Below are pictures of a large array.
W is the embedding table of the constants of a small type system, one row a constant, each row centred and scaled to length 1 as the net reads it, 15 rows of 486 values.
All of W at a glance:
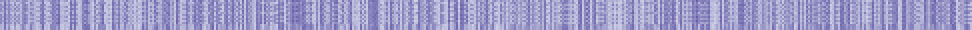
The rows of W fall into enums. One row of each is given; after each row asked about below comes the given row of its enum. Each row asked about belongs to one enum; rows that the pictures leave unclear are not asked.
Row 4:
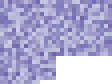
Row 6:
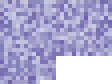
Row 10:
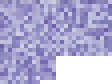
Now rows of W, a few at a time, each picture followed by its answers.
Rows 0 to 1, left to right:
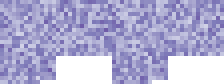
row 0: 10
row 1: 6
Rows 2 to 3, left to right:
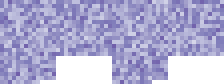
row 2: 4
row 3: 10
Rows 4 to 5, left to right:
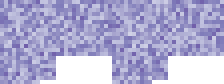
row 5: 10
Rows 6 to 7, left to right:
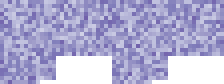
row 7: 4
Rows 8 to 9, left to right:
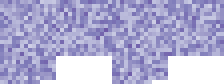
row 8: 10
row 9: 4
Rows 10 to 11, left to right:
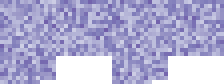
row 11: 4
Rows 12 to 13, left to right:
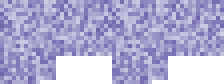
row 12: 6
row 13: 6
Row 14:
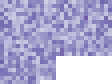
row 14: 6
